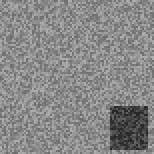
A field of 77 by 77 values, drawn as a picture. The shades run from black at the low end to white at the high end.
Mirror symmetry: none. Stripes: none. Ninth with the lowest average: bottom right. Histogram: skewed, a long tail of low values. Odd patch: lower, in the bottom right.
